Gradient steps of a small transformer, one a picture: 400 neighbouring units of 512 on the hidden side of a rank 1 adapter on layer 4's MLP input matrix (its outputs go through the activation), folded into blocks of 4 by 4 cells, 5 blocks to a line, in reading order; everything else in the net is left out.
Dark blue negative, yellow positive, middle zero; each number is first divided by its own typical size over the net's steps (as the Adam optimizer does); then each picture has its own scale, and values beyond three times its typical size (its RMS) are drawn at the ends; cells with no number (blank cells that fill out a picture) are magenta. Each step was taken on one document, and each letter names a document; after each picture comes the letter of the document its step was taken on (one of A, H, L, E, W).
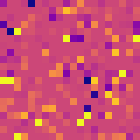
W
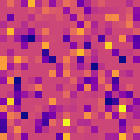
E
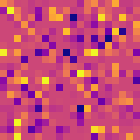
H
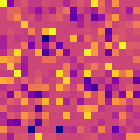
H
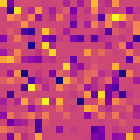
H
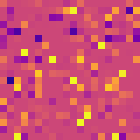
W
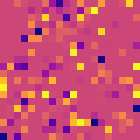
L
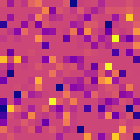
E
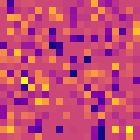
H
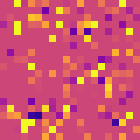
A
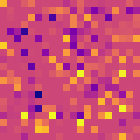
W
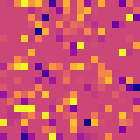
L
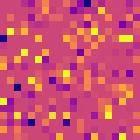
E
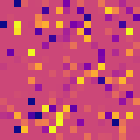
A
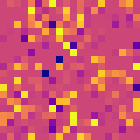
L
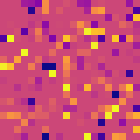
E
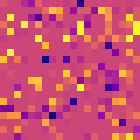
E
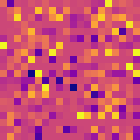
H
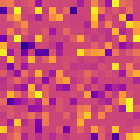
H
